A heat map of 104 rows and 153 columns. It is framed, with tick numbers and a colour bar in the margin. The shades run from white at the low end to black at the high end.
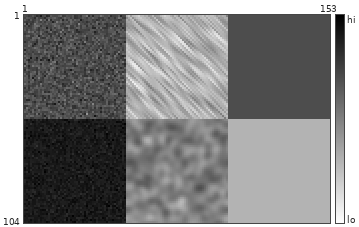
It is made of 2 by 3 panels. Panel 1,1: high, fine-grained. Panel 1,2: low, slanting down to the right. Panel 1,3: high, flat. Panel 2,1: very high, fine-grained, faint in contrast. Panel 2,2: middling, blotchy. Panel 2,3: low, flat.
